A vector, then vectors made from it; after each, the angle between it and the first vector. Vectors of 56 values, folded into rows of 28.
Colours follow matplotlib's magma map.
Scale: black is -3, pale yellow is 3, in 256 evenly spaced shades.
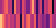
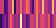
nearly opposite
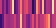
nearly opposite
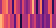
nearly parallel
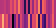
orthogonal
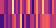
nearly opposite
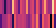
partly opposed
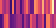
partly opposed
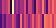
partly opposed
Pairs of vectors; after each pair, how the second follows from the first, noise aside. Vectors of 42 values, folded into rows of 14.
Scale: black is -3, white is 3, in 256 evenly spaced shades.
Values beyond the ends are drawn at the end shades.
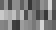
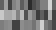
copied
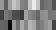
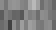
shrunk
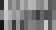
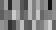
shuffled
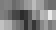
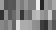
shuffled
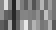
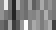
copied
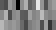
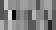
shuffled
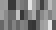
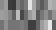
copied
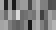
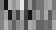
shuffled
